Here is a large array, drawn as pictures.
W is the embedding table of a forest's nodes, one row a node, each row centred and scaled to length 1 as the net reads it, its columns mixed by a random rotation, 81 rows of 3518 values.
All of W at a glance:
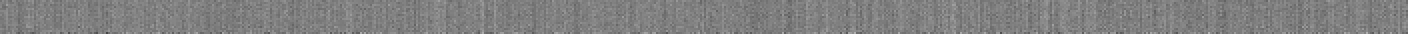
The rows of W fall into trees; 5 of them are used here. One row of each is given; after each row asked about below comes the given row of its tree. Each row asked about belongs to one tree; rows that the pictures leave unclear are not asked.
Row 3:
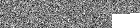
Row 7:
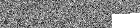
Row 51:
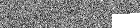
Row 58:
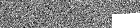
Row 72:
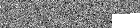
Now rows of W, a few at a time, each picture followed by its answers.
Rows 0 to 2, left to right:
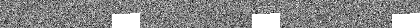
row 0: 7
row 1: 3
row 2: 72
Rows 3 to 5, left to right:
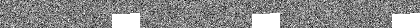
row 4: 7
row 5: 3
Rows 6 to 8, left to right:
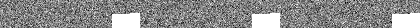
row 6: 51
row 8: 72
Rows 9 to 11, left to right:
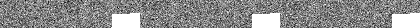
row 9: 51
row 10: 51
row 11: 51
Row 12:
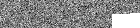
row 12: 7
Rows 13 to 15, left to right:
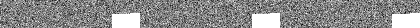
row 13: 7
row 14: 7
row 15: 51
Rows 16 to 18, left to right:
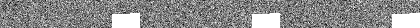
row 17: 58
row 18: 58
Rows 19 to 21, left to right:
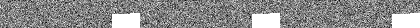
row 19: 72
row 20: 7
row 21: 7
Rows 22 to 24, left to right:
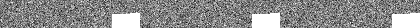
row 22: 58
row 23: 72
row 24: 7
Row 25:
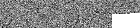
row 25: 72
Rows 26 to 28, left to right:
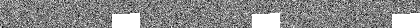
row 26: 72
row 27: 51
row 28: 3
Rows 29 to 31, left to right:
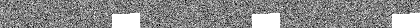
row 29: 51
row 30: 7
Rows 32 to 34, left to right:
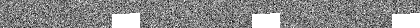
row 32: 58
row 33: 3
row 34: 3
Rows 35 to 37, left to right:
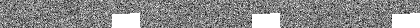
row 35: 51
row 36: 72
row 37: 72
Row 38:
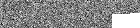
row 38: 51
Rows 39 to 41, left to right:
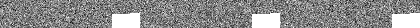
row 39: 51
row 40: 3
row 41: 3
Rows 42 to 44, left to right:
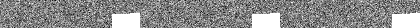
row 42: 7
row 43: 7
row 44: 58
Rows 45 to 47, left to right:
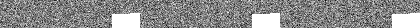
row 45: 7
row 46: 51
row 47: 7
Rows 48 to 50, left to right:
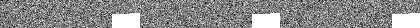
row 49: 72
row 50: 7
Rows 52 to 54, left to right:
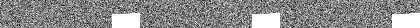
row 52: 7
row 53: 58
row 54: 51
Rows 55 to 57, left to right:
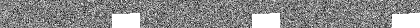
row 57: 51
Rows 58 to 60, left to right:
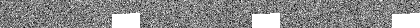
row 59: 3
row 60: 51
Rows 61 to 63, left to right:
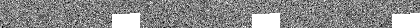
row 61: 72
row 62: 58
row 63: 3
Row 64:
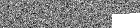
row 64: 58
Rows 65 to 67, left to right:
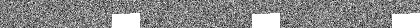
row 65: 58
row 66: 7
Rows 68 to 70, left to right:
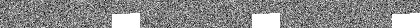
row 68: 58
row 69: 7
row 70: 51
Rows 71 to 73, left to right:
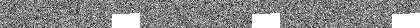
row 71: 51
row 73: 51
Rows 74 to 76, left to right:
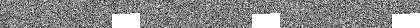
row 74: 3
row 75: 72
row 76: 72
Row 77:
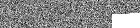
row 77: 51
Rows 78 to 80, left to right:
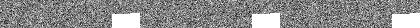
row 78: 7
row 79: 7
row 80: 51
